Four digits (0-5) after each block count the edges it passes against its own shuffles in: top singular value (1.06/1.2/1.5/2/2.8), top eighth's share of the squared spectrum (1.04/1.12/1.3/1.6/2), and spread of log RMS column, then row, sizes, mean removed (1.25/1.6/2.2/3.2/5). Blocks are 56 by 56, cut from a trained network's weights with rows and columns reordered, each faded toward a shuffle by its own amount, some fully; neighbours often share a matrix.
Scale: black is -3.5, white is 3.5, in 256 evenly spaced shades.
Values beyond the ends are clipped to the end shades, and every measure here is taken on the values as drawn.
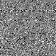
2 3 0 2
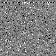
2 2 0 1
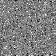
1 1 1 0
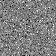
0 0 0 0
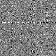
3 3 2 1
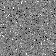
0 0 0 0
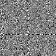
3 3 2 1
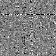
3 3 2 1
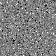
0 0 0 0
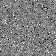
0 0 0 0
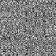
4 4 2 1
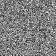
0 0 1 0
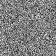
0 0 0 0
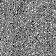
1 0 0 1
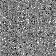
1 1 0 0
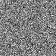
1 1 0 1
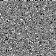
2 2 0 2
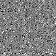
2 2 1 1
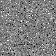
2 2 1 0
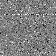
2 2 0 1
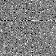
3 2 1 1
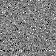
2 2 0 1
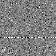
3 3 1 1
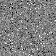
2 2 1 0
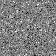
0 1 0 0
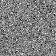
1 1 0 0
